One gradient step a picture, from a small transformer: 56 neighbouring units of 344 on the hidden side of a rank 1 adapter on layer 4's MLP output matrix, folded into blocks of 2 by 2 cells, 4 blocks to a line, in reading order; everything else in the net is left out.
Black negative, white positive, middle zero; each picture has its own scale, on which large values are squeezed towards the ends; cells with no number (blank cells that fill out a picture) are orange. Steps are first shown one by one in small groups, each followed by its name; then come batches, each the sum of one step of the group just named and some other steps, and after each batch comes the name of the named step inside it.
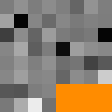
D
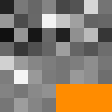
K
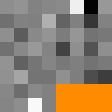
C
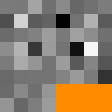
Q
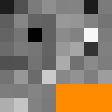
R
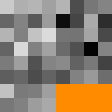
Q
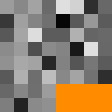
Q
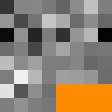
K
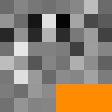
K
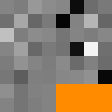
Q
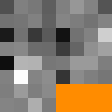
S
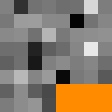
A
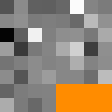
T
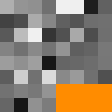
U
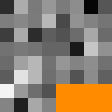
S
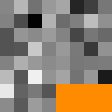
T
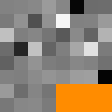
S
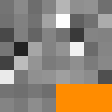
S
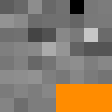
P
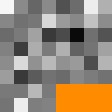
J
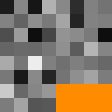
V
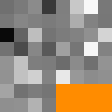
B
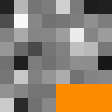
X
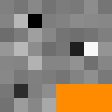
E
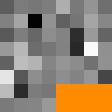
E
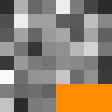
X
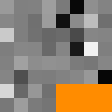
J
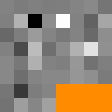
E
